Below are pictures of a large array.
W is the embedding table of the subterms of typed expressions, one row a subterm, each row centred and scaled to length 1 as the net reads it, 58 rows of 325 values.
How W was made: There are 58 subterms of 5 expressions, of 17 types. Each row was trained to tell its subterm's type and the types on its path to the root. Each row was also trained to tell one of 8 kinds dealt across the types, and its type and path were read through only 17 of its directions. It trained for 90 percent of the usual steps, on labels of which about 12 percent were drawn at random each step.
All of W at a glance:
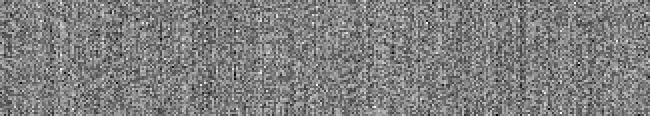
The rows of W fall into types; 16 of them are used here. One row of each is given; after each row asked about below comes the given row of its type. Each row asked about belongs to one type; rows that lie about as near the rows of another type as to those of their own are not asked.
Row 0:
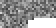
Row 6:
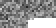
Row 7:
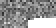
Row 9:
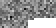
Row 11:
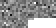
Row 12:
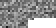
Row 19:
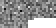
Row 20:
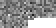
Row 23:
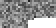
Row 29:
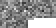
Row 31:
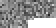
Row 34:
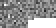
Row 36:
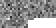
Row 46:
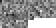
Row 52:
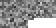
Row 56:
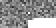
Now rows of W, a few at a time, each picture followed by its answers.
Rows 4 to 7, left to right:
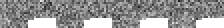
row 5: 9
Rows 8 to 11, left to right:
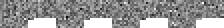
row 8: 0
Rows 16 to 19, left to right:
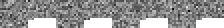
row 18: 6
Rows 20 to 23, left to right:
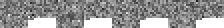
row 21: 46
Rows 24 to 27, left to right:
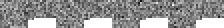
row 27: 34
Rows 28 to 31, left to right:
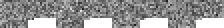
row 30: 19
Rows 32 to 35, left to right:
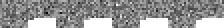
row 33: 31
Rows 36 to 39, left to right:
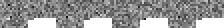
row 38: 46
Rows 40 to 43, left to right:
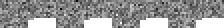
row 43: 6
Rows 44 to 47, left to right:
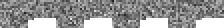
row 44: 36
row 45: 0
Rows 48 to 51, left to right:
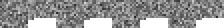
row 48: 46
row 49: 36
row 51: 20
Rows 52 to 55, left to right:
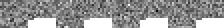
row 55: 19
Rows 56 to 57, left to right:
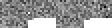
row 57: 19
